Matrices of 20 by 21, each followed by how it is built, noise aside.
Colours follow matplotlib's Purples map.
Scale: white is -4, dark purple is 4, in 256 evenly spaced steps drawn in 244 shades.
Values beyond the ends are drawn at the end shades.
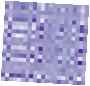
low rank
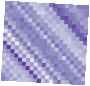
Toeplitz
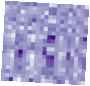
low rank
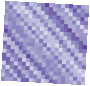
Toeplitz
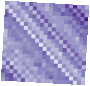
Toeplitz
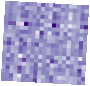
low rank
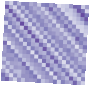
Toeplitz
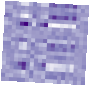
low rank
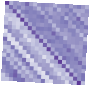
Toeplitz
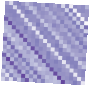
Toeplitz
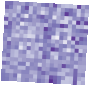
low rank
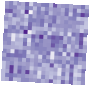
low rank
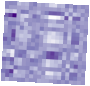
low rank
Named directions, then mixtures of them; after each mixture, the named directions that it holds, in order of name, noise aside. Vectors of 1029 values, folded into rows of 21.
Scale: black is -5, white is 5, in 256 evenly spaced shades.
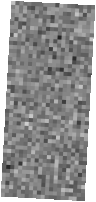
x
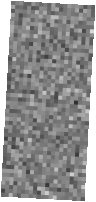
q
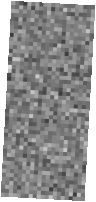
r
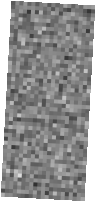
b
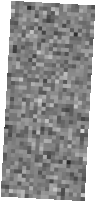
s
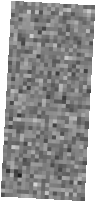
b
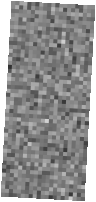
r, x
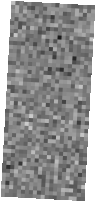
x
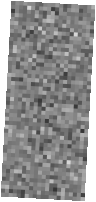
s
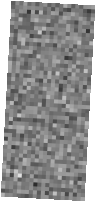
b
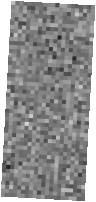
x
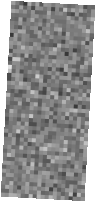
r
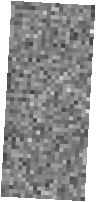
q, s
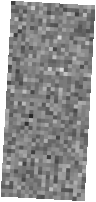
r, x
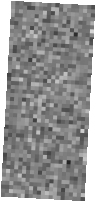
q, s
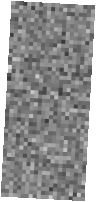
r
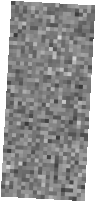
x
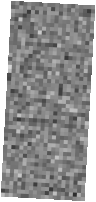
b, r
